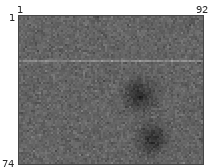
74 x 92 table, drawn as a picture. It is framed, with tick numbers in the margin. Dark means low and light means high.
Neither half mirrors the other. The distribution is heavy-tailed on both sides. Row 23 stands out from the rest. Two dips sink into the field.
